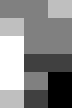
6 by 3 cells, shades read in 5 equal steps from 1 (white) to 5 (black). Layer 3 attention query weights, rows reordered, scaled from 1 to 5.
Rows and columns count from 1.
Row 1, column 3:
2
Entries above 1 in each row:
3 3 2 2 2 3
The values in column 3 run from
2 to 5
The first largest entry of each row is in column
1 2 2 2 3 3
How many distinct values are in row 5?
3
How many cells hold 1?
3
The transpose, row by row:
3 2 1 1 1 2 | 3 3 3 4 3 4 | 2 3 3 4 5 5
